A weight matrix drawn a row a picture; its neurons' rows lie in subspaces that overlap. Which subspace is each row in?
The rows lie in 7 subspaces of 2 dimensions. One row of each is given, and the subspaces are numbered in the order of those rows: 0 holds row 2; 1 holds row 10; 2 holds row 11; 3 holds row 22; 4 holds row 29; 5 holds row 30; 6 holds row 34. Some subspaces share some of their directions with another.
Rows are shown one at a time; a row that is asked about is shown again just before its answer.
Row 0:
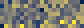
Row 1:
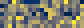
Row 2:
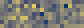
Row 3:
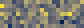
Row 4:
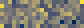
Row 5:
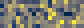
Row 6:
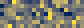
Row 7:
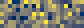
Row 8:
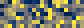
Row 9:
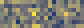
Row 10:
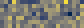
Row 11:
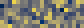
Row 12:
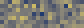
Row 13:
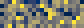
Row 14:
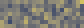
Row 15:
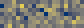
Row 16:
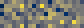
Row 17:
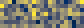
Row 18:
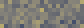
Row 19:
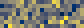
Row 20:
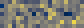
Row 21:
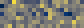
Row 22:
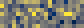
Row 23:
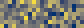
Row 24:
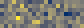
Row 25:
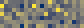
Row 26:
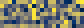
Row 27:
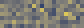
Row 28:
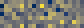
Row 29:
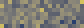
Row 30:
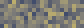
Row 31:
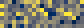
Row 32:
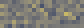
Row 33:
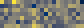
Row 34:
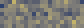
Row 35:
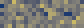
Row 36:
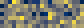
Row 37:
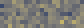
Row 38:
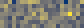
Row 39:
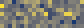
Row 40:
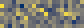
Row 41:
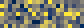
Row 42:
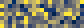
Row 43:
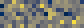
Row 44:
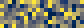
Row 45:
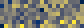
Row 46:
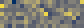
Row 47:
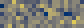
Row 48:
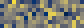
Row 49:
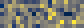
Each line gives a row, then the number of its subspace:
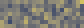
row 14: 2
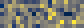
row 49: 3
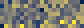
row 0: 4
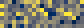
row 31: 6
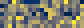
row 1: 1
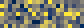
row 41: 4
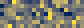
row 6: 2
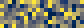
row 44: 5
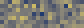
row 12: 0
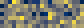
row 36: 0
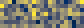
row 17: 6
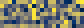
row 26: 6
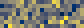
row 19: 5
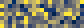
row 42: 2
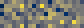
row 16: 1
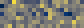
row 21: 2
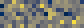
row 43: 1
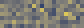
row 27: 6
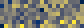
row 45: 4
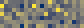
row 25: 1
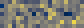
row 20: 3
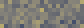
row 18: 4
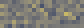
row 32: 6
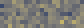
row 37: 5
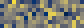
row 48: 5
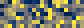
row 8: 2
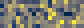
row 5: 3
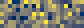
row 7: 0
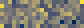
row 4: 4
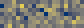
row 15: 0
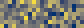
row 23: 5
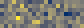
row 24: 4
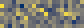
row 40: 0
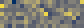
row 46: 3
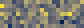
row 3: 5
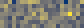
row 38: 1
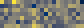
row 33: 3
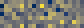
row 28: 1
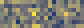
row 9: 3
